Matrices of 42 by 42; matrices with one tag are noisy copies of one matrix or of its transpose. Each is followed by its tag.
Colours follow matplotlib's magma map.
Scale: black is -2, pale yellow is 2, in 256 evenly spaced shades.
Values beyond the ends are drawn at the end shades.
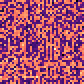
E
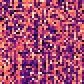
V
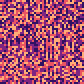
E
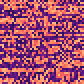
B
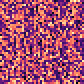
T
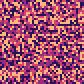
T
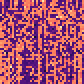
V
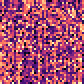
V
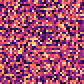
E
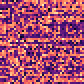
V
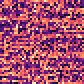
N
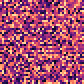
E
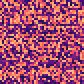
T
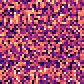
T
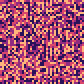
E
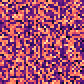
T
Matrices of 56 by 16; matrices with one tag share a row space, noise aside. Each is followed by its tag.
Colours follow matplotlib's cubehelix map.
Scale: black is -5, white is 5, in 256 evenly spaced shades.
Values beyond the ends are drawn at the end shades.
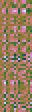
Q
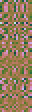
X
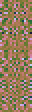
X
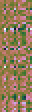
Q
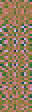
X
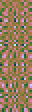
X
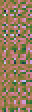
Q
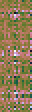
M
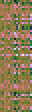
M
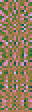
X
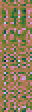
Q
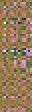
Q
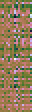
M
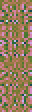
X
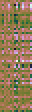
M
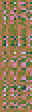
Q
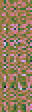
Q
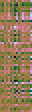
M
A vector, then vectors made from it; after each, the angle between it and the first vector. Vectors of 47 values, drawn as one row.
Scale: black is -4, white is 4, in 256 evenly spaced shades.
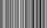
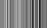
partly aligned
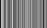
orthogonal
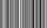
nearly parallel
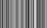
partly aligned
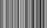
nearly parallel
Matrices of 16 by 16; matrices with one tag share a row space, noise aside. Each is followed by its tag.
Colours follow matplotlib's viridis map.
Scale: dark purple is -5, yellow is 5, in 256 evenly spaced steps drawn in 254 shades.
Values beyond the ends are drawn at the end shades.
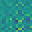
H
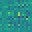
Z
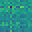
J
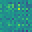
Z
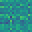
J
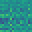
J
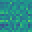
J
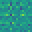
J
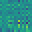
Z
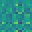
H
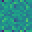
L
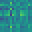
J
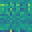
J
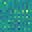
Z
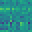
J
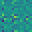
L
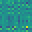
Z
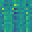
L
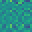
H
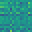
J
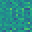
H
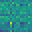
J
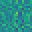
H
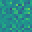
H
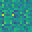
L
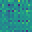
Z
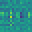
J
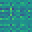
J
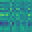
J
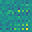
Z
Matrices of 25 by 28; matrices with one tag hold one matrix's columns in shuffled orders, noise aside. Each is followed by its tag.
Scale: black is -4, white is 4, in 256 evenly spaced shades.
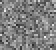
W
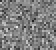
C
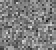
C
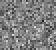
C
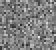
W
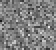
C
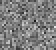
C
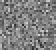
W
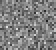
C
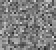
W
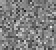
C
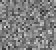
C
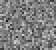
C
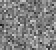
W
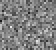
C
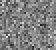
W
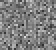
W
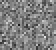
W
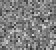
C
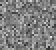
W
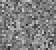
W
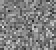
C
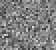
C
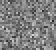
C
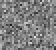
W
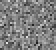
W
